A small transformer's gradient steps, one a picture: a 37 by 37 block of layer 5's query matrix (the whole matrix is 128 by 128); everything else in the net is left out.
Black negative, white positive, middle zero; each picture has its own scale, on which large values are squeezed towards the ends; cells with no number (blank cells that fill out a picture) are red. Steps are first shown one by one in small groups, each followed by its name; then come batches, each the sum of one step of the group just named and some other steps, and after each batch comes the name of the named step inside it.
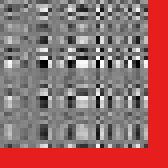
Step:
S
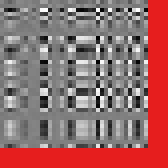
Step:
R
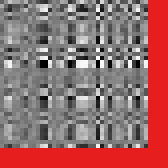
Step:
S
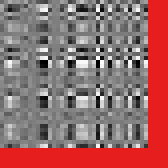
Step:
S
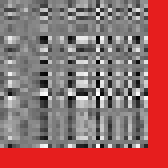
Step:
R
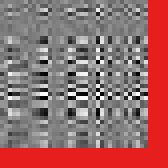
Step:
S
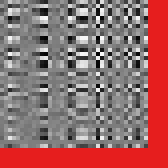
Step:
S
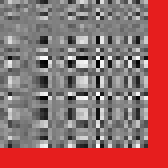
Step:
S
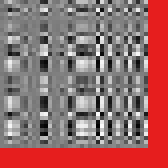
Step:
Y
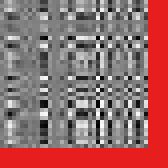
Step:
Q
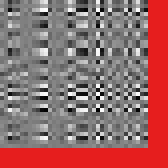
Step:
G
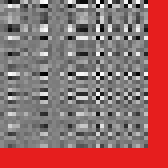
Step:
G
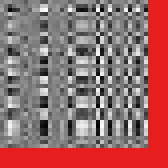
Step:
Y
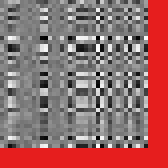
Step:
Q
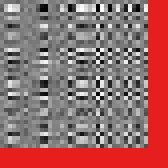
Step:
Q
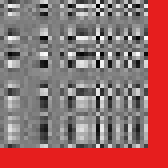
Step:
Y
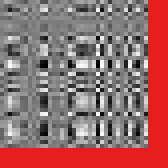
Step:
Y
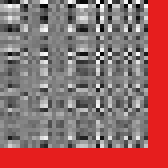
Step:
G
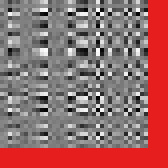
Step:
G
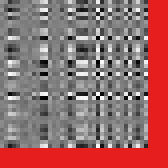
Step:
G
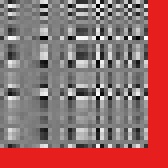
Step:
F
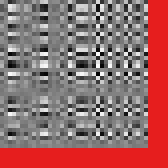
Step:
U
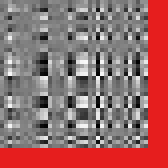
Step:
U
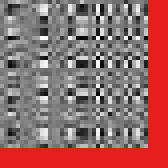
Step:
U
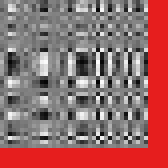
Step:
U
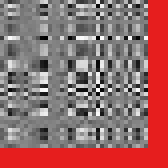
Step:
F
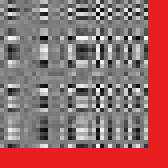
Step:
F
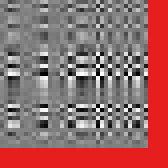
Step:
U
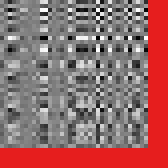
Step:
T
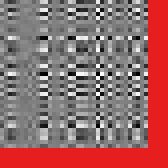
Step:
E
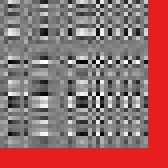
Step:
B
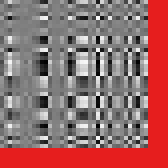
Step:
B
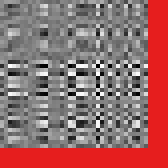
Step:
B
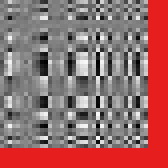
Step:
B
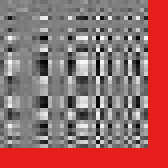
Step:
T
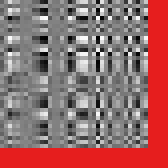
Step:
B
